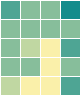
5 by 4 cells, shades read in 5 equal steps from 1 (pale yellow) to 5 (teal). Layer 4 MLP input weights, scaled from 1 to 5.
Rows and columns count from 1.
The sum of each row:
15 12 10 10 8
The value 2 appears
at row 3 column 2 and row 5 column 1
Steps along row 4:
same down up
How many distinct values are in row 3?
4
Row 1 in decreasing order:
5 4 3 3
